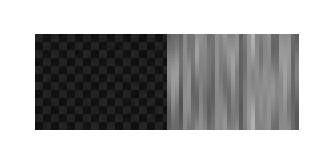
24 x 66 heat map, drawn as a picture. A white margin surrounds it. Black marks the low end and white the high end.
The table splits into one row of 2 panels. Panel 1,1: very low, checkered, faint in contrast. Panel 1,2: middling, streaked downward.
